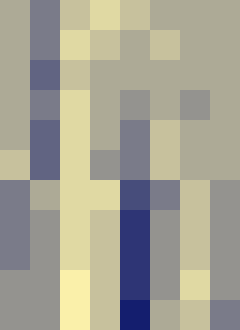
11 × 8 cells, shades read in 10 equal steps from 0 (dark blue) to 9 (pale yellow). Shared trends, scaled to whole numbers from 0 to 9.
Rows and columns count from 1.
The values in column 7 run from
5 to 8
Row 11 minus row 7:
1 -1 1 -1 -2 2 0 -1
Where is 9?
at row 10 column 3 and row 11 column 3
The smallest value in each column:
4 3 7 5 0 4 5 4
